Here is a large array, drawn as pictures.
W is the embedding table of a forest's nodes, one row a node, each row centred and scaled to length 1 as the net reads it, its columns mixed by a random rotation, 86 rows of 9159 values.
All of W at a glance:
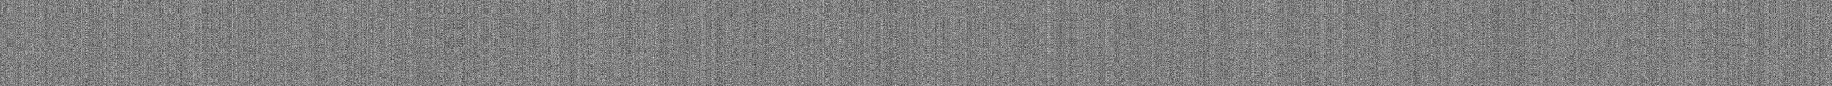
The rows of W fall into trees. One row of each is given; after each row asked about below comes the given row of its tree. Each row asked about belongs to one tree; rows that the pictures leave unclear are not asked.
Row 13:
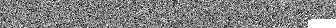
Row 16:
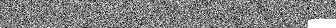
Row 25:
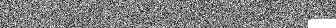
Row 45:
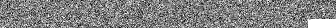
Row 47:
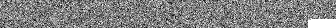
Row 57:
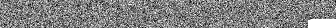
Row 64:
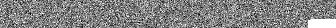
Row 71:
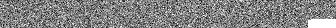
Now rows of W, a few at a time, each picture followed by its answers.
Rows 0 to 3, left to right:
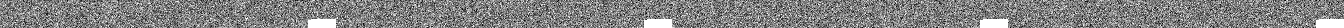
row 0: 16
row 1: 64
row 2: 64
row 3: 25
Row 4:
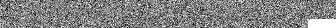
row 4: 45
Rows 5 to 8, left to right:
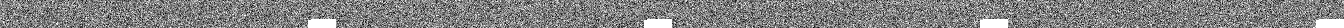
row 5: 64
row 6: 57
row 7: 47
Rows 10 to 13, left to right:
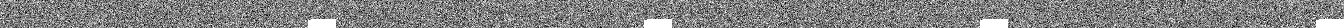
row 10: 64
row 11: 64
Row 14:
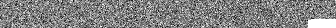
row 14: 16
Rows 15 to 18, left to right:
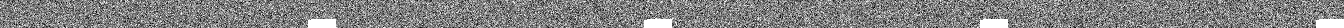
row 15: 71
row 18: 25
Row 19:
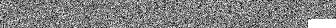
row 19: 71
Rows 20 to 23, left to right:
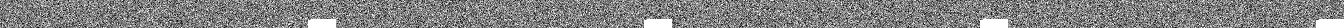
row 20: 13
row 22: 25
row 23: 64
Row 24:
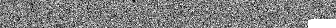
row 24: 13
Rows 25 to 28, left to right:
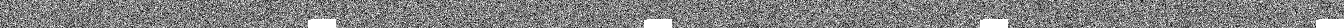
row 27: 13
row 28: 13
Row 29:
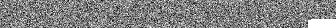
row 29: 57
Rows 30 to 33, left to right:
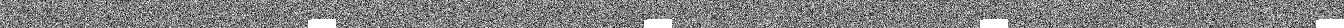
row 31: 57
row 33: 25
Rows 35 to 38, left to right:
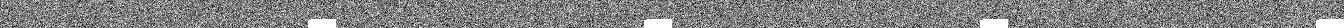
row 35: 25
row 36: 64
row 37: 64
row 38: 25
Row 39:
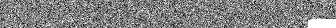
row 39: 13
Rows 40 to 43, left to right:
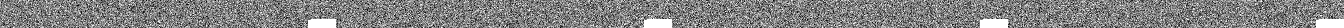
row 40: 57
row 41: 13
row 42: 57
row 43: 13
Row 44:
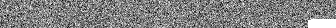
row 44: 25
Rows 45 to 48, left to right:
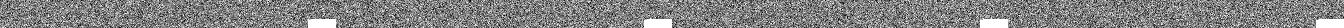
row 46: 13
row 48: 64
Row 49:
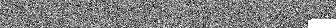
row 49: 57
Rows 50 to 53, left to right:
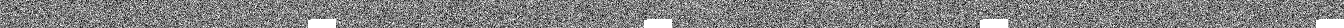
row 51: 64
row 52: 25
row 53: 64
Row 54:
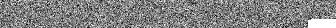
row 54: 57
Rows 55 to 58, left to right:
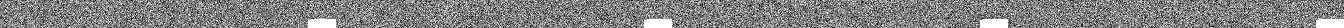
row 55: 16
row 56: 16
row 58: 25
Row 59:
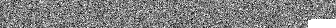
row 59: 13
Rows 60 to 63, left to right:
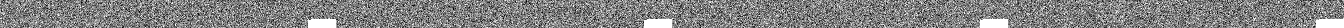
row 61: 57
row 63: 16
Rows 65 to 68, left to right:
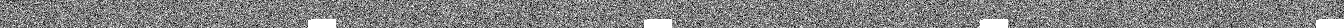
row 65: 71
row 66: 45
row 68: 25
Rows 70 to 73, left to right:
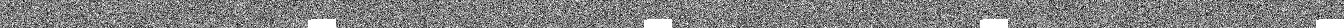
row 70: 16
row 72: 25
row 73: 64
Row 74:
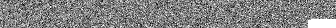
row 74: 71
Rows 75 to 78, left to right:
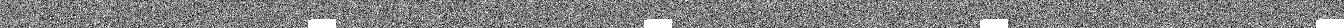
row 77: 47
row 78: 25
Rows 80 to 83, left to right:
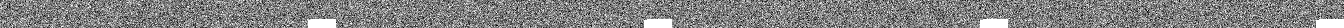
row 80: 45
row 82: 16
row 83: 64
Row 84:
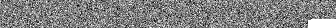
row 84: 57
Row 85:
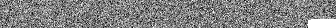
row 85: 25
